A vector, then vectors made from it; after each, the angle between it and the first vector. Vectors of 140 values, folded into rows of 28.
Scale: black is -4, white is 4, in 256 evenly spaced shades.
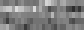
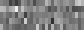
partly aligned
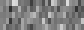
orthogonal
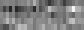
nearly opposite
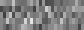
partly opposed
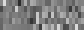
orthogonal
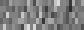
orthogonal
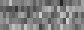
partly opposed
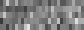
partly opposed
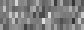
orthogonal
